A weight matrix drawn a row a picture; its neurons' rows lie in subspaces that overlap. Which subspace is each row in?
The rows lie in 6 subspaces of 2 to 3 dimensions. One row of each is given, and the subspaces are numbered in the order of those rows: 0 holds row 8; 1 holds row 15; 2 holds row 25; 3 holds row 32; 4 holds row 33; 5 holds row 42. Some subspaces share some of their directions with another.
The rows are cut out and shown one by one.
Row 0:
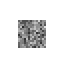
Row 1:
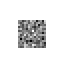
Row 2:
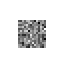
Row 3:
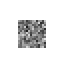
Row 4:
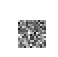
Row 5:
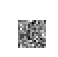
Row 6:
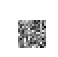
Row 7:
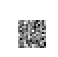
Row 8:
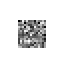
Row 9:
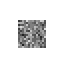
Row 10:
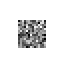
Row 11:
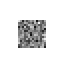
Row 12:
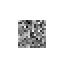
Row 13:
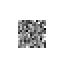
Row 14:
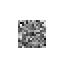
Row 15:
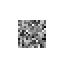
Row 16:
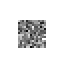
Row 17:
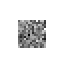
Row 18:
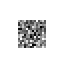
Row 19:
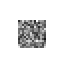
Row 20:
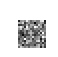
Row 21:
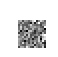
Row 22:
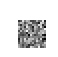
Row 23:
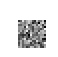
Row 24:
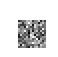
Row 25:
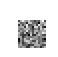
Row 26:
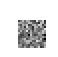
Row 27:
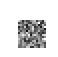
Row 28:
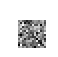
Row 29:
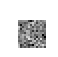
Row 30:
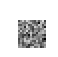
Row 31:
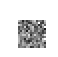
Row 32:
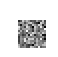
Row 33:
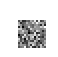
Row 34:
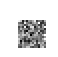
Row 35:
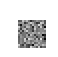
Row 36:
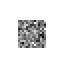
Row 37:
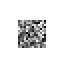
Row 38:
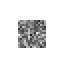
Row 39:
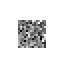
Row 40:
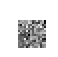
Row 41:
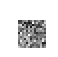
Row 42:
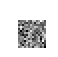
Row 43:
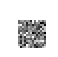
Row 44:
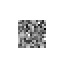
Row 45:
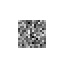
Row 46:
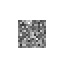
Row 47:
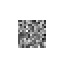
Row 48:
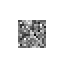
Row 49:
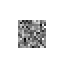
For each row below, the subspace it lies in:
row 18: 4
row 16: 4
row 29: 3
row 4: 4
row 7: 4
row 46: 1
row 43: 0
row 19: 0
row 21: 5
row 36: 5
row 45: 1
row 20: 5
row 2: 5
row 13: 5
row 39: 5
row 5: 3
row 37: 5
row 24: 1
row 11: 0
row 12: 1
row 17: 0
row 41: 0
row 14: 2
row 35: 3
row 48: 1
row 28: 1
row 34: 0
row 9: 5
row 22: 3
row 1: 4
